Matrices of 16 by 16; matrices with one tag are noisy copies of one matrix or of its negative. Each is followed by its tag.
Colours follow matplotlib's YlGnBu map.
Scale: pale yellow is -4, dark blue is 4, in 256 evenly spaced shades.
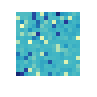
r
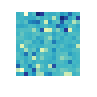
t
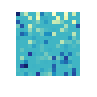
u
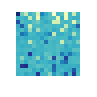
u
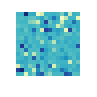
t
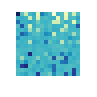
u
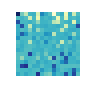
u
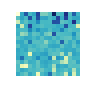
u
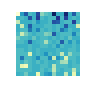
u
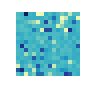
t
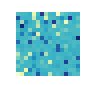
r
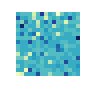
r
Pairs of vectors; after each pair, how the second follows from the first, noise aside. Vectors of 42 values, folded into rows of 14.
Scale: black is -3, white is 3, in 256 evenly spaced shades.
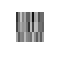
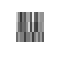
negated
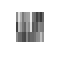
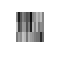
negated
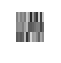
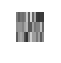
sign-scrambled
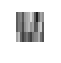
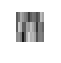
reversed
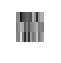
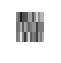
sign-scrambled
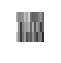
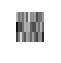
sign-scrambled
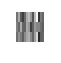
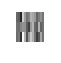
reversed
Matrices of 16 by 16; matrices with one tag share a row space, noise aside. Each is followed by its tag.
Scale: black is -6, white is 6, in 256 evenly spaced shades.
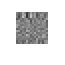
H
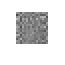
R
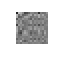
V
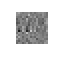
H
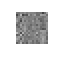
R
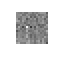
H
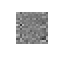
R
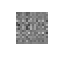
H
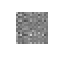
V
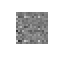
V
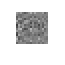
V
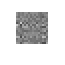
R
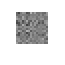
H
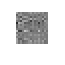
V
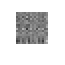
H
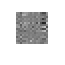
R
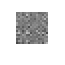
H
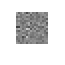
H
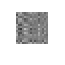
V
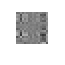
R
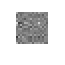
V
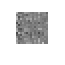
V
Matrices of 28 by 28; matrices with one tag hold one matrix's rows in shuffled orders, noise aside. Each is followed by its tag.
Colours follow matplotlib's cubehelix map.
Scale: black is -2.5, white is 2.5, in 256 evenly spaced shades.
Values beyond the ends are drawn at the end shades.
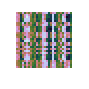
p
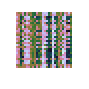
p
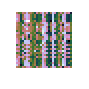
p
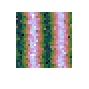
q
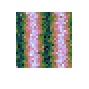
q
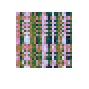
p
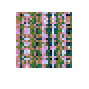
p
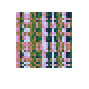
p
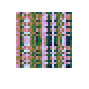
p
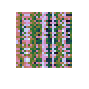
p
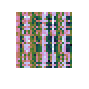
p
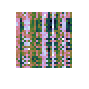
p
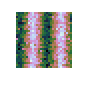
q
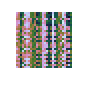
p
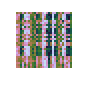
p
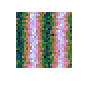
q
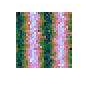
q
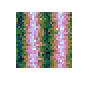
q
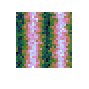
q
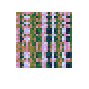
p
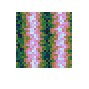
q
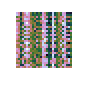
p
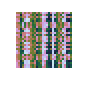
p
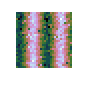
q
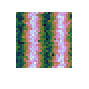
q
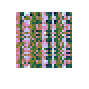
p
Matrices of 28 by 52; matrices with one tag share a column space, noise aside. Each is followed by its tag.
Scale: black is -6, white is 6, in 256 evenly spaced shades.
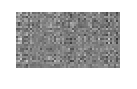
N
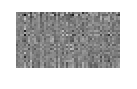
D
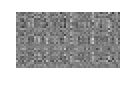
N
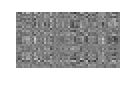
N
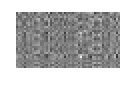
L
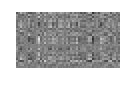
N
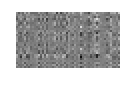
L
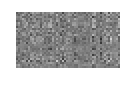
N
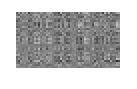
N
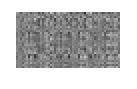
L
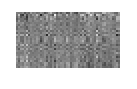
D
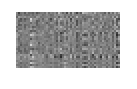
L
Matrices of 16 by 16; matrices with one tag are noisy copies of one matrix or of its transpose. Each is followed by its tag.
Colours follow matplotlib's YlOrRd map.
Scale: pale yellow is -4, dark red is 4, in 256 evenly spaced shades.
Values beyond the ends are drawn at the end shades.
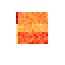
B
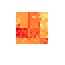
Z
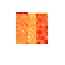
B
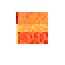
B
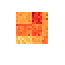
Z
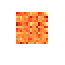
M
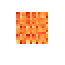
M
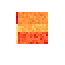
B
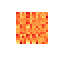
M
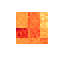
Z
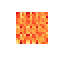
M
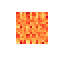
M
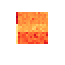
B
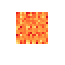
M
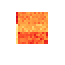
B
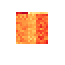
B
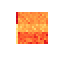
B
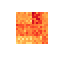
Z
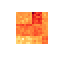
Z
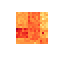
Z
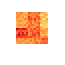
Z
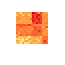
Z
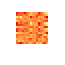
M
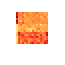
B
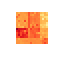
Z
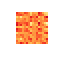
M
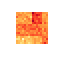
Z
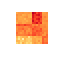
Z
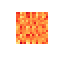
M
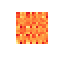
M
